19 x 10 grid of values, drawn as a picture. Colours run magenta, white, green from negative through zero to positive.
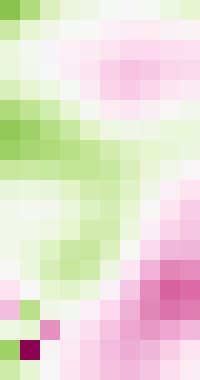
Roughest part: bottom left. Odd patch: rougher, in the bottom left. Stripes: none. Slope: up to the top left.
